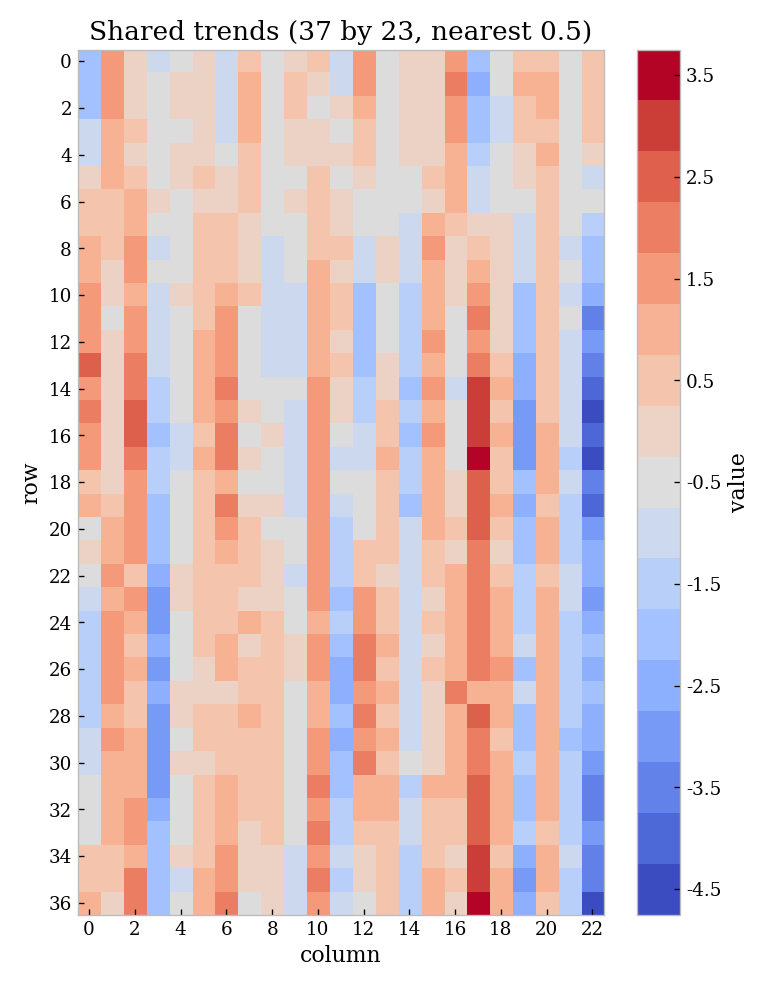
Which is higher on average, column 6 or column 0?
column 6
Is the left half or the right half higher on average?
left
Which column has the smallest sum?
22
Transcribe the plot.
Title: Shared trends (37 by 23, nearest 0.5)
x-axis: column, ticks 0 2 4 6 8 10 12 14 16 18 20 22
y-axis: row, ticks 0 2 4 6 8 10 12 14 16 18 20 22 24 26 28 30 32 34 36 (0 at the top)
Colour bar: value, ticks -4.5 -3.5 -2.5 -1.5 -0.5 0.5 1.5 2.5 3.5
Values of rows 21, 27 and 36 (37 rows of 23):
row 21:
0 1 1.5 -2 -0.5 0.5 1 0.5 0 -0.5 1.5 -1.5 0.5 0.5 -1 0.5 0 2 0 -2 1 -1.5 -2.5
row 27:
-1.5 1.5 0.5 -2.5 0 0 0 0.5 0.5 -0.5 1 -2.5 1.5 1 -1 0 2 1 1 -1 1 -1.5 -2
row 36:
1 0 2 -2 -0.5 1 2 -0.5 0 -1 1.5 -1 -0.5 0.5 -1.5 1 0 3.5 1 -2.5 0.5 -1.5 -4.5
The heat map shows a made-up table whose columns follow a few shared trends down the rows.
